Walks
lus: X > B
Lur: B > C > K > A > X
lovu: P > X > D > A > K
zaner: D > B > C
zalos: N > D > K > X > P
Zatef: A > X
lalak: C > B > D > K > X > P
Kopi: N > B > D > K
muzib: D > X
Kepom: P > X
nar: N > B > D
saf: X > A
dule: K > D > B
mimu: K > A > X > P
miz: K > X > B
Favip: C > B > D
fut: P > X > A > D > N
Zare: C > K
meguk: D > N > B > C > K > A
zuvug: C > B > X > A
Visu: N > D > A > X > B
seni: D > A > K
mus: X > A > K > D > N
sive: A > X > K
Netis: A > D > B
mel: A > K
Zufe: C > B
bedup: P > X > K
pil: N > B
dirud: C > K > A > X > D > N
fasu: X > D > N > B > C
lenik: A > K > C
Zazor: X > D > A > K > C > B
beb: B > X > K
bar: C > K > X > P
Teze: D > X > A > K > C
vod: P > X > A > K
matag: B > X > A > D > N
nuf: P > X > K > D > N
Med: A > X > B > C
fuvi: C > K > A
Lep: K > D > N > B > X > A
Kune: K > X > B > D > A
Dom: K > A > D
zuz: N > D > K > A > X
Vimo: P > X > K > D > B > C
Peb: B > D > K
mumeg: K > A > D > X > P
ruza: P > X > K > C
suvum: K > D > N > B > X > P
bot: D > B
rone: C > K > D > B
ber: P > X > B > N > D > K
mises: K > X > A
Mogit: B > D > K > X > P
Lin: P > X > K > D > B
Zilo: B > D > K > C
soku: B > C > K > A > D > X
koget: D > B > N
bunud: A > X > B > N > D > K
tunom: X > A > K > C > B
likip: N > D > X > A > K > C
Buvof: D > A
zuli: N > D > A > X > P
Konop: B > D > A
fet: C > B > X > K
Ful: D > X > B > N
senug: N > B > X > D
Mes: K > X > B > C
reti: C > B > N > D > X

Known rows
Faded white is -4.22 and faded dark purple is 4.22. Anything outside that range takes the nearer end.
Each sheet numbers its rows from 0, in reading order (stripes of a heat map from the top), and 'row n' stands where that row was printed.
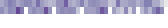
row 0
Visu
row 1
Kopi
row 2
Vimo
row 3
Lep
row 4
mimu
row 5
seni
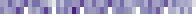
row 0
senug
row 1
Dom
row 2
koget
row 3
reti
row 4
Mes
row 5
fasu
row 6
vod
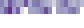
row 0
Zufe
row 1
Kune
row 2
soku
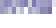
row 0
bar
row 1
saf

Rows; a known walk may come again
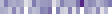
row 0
vod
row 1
saf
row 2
Kepom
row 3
bar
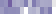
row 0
Vimo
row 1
mises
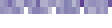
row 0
Lin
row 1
Mes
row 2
lus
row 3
suvum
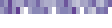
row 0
zaner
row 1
Zazor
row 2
dule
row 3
muzib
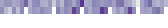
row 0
zalos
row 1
Lur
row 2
Ful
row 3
matag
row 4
Dom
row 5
soku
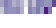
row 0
fuvi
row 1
koget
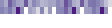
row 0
nar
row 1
bedup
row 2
bot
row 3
Konop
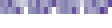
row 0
Peb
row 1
fasu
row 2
meguk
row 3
senug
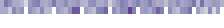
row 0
lovu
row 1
lalak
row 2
mus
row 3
zuz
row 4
Visu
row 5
bunud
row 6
nuf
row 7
mimu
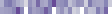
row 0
Kune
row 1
reti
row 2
ruza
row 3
Zatef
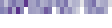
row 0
pil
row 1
dirud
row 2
Zare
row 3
Teze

